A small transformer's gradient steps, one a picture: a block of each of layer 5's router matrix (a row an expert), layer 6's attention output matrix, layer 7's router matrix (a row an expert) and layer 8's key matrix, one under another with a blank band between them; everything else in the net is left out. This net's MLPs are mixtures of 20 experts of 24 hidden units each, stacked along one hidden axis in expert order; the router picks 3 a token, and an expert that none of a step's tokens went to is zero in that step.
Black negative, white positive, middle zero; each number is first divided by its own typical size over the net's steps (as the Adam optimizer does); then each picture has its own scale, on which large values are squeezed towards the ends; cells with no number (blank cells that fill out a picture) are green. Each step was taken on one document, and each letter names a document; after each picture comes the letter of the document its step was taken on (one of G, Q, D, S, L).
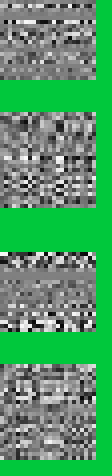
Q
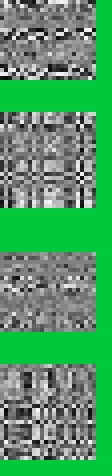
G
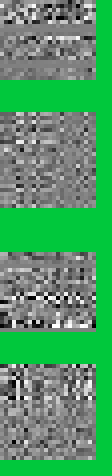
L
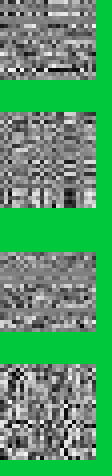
G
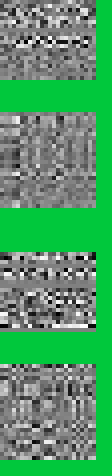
L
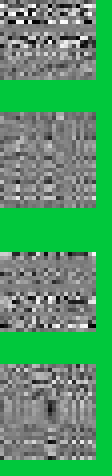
L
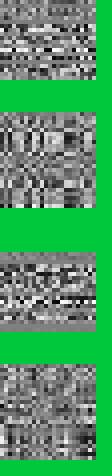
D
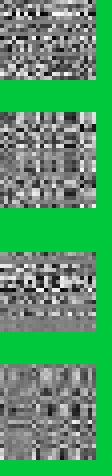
D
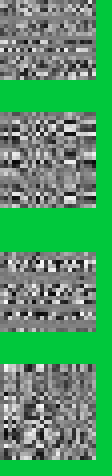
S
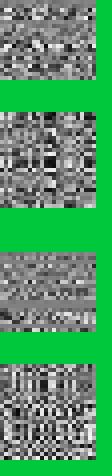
S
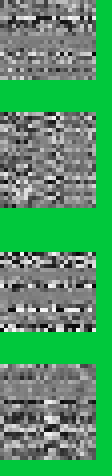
Q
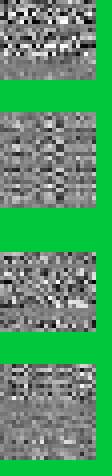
L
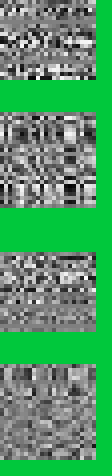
D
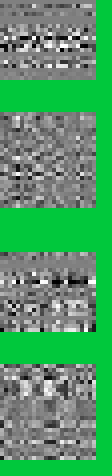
L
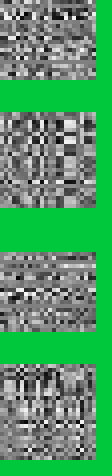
D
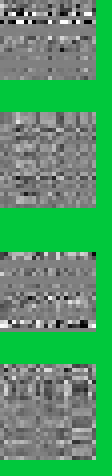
L
